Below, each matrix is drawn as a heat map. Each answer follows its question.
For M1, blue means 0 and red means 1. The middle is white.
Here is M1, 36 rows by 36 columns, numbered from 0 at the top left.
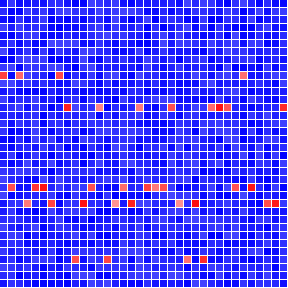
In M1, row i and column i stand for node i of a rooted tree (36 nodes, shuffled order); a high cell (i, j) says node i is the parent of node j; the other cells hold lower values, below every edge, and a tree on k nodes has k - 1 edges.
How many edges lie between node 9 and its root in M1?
1
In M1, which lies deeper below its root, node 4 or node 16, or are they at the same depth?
the same depth
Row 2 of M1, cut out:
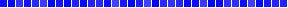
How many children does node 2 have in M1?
0
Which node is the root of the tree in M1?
32
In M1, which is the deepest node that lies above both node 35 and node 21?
13
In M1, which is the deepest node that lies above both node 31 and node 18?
23
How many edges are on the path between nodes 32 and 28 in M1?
2
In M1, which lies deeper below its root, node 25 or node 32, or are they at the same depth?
node 25
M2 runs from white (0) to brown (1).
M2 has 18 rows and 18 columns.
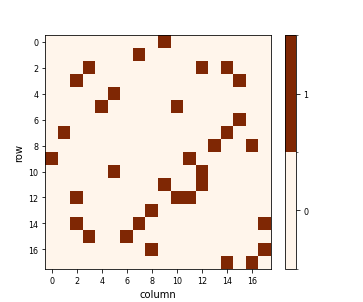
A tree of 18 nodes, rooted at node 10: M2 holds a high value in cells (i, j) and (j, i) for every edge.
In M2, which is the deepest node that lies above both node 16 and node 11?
12
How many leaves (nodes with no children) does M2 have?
5
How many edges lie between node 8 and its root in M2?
6
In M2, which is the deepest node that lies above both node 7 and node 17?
14
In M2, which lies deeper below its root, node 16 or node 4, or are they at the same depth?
node 16
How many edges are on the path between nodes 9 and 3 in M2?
4
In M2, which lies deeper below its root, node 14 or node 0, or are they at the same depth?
node 0
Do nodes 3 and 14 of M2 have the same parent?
yes
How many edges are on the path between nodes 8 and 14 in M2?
3
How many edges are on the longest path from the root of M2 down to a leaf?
7
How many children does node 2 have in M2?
2
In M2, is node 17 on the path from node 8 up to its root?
yes
